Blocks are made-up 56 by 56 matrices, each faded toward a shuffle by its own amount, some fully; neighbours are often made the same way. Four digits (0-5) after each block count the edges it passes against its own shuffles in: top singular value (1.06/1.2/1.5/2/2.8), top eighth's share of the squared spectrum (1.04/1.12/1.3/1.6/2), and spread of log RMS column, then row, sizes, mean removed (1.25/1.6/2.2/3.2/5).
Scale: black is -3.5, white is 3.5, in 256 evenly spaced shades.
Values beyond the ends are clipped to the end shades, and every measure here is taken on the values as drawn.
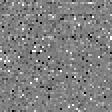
2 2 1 1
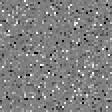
0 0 0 0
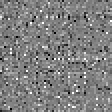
3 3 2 1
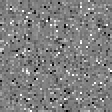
2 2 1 0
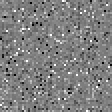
2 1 0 0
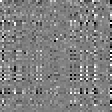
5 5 3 3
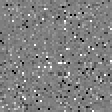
2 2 0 0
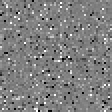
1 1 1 0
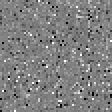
2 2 0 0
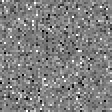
1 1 0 0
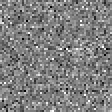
2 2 0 1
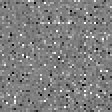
2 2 0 1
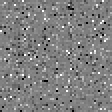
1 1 1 0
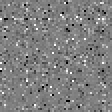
3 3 1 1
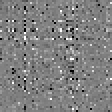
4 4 2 2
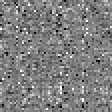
3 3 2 1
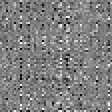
4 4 3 2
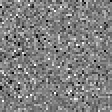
3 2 1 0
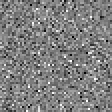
3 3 0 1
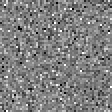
0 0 0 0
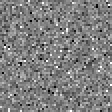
1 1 0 0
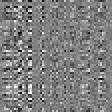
5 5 4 3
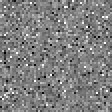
0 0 0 0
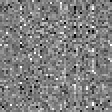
4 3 2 1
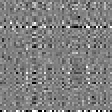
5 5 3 3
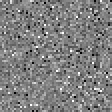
1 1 0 0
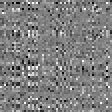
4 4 3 2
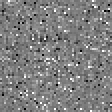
2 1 1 0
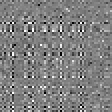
5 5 3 3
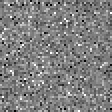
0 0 0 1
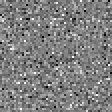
0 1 0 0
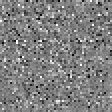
1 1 0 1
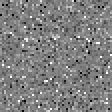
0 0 0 0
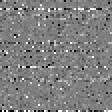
3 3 0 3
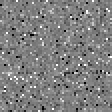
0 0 0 0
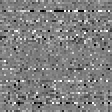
2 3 0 3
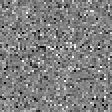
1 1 0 2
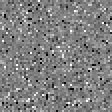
0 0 0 0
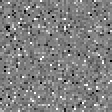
2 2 0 0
